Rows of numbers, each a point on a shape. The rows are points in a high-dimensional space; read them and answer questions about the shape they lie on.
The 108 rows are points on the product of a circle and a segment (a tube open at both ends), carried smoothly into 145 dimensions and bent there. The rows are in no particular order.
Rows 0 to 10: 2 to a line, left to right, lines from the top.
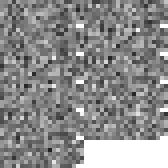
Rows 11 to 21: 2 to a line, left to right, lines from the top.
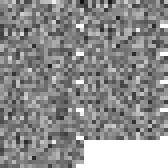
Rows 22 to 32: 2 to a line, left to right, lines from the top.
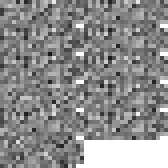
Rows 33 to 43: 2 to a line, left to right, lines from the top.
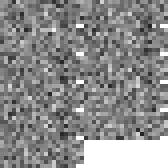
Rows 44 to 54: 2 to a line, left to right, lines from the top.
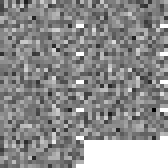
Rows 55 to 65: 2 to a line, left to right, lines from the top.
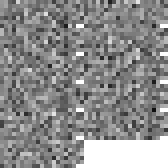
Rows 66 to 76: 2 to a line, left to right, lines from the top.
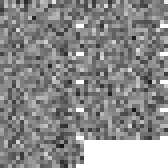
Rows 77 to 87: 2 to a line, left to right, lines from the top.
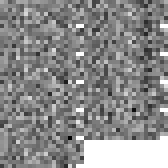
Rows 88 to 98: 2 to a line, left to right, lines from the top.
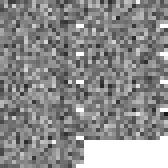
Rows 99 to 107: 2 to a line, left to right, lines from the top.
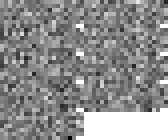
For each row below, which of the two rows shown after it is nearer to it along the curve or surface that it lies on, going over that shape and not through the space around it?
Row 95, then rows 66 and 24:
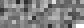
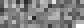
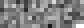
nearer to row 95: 24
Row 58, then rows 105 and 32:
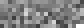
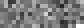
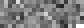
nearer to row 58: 32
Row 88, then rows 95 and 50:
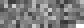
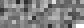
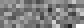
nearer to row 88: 95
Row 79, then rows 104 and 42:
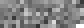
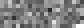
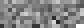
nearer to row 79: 42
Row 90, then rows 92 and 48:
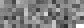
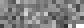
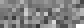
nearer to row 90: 48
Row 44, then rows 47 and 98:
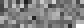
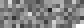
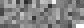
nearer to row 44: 98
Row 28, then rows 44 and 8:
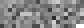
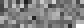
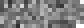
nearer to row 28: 44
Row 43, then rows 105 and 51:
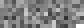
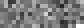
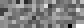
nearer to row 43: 105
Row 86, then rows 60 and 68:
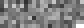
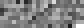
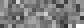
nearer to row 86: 60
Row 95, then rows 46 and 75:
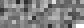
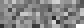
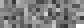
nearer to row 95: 46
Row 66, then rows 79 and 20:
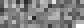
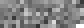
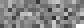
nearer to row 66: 20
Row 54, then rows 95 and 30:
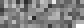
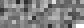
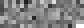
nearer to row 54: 30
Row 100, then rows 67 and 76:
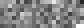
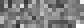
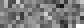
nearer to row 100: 67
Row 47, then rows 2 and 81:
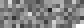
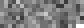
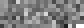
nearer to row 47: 81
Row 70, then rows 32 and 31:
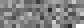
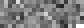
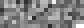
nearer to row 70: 31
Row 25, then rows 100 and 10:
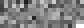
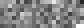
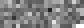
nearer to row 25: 100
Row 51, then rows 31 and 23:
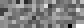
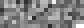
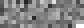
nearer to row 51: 31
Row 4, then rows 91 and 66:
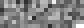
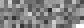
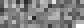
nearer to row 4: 66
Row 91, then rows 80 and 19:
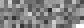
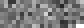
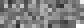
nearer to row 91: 80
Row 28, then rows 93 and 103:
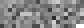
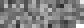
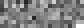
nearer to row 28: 103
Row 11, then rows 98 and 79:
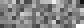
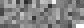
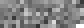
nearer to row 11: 98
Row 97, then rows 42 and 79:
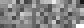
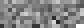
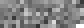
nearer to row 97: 42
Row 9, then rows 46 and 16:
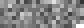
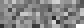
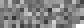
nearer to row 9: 46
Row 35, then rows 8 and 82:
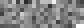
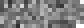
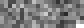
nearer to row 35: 8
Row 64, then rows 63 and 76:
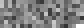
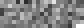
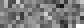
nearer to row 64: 76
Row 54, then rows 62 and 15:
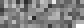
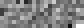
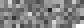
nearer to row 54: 62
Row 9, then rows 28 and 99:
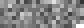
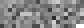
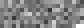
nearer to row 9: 28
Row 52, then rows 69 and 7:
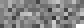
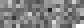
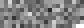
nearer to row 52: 7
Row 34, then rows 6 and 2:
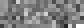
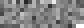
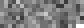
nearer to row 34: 2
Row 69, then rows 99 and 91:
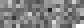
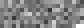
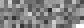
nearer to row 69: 91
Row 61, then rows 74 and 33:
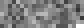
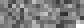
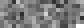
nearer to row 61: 74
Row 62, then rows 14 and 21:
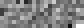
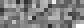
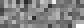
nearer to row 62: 14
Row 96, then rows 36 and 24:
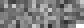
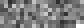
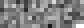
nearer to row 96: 36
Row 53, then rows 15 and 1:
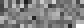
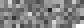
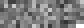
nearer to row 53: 1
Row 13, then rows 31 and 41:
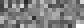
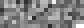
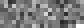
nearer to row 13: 31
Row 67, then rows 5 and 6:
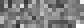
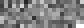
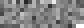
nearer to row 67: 5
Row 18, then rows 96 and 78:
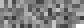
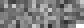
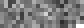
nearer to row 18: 78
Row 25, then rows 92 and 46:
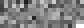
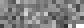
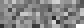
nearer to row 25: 46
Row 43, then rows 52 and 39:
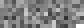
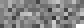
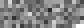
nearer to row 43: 39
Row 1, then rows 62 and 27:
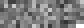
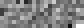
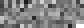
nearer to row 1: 27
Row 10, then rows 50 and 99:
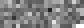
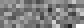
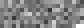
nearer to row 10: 50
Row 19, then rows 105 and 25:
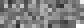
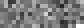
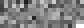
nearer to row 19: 25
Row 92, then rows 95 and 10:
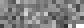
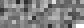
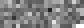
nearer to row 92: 10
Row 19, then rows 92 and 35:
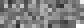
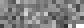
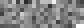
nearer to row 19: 35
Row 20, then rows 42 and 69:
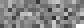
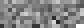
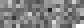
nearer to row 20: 42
